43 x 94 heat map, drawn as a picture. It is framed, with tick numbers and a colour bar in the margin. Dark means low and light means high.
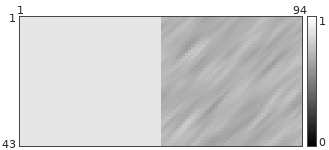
It is made of 1 by 2 panels. Panel 1,1: very high, flat. Panel 1,2: high, slanting up to the right, faint in contrast.
